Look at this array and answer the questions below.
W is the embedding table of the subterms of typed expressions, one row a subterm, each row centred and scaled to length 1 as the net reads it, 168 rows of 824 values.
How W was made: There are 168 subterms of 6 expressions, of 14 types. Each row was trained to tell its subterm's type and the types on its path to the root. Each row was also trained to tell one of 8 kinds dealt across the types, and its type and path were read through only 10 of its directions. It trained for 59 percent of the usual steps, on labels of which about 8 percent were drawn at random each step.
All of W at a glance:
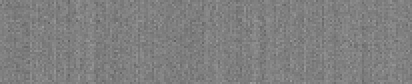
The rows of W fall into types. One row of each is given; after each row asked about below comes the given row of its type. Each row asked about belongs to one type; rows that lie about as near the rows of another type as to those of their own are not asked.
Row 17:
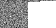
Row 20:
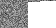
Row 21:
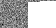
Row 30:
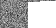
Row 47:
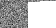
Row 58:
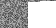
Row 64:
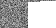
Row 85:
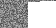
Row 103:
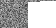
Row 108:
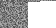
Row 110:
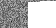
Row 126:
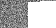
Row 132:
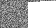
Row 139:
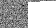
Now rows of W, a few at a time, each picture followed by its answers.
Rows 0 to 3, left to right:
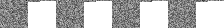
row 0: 139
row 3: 58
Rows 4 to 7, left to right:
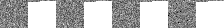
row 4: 110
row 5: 58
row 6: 103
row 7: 139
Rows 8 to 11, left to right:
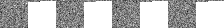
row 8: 64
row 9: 108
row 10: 17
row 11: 103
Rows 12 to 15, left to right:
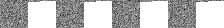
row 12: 20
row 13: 85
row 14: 126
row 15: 108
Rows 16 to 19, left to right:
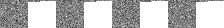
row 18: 58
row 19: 126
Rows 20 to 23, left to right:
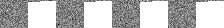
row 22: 47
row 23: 132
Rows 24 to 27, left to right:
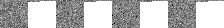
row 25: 20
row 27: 47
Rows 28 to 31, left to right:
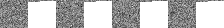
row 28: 21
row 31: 108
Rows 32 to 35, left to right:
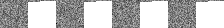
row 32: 58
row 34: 132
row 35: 108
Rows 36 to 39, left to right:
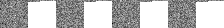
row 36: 132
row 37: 58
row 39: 47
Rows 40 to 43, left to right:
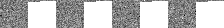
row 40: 20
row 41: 21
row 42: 58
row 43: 21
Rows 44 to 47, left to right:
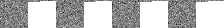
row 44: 17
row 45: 21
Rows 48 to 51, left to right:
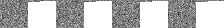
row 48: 21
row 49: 21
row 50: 30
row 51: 132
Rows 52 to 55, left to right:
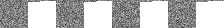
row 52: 58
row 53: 108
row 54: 47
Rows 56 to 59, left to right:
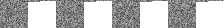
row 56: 21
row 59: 103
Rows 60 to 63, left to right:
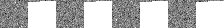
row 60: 132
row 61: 47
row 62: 132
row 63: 126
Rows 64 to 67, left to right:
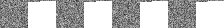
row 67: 110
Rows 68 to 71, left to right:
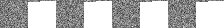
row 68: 17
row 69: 132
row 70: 64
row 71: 85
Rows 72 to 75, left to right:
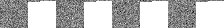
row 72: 47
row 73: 17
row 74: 85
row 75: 139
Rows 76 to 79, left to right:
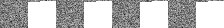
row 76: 17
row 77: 108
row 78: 20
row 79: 30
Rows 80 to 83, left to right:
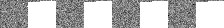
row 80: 132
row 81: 139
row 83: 139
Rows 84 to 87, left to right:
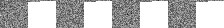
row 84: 17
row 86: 21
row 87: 30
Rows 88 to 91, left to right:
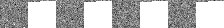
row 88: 64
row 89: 64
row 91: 103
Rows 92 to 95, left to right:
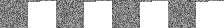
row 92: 110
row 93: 21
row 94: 17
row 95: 85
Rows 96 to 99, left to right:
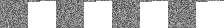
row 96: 103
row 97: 17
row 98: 132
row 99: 58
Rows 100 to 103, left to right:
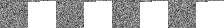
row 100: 103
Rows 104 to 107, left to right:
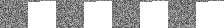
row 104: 58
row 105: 108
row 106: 47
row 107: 21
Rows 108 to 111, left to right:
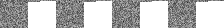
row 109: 85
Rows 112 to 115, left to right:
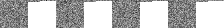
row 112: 110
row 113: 20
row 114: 103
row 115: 47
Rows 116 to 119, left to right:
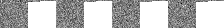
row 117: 20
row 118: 21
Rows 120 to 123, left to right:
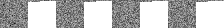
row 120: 132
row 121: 64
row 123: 110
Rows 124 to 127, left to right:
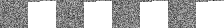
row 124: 108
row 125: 47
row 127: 17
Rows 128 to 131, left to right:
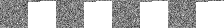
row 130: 47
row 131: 20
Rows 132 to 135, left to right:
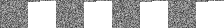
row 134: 20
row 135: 103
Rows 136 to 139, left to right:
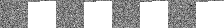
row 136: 21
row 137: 103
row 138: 20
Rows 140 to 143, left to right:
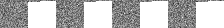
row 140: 108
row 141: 20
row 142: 58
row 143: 132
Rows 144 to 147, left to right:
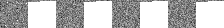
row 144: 64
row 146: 108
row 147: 58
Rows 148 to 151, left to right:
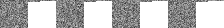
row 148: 103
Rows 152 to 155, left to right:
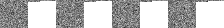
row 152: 58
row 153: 139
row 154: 64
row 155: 17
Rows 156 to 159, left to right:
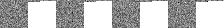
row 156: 47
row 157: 110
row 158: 30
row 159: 30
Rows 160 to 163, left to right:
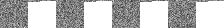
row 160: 110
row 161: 20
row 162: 20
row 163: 47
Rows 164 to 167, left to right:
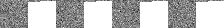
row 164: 64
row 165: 17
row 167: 17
